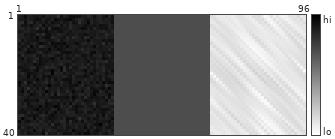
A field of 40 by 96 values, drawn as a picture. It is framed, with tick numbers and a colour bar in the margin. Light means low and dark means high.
It is made of 1 by 3 panels. Panel 1,1: very high, fine-grained, faint in contrast. Panel 1,2: high, flat. Panel 1,3: very low, slanting down to the right, faint in contrast.
